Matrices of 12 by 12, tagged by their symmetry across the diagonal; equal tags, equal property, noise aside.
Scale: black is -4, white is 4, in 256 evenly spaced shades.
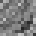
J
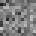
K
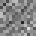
J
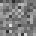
K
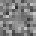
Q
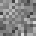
J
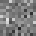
K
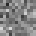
K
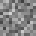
J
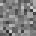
Q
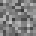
Q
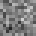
Q
